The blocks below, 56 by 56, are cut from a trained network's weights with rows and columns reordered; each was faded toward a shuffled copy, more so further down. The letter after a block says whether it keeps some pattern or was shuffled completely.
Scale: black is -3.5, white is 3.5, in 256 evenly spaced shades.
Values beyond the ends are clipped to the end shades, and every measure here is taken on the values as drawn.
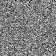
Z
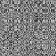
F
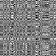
F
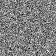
Z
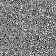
Z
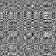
F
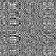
F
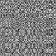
F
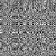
F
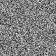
Z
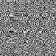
F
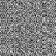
F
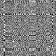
F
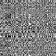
F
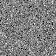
Z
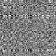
F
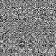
F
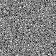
Z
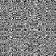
F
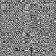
F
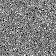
Z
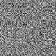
F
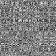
F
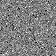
Z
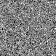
Z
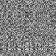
F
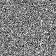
Z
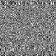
F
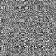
F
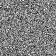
Z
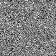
Z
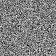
Z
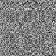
F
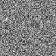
F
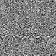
F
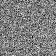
Z
